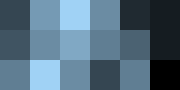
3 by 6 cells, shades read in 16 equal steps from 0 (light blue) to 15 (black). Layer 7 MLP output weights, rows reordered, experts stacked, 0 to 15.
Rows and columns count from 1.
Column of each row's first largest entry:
6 6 6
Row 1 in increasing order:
0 4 5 10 12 13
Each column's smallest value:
6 0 0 5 6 13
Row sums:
44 44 42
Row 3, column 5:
6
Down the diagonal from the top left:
10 5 5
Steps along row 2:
down down up up up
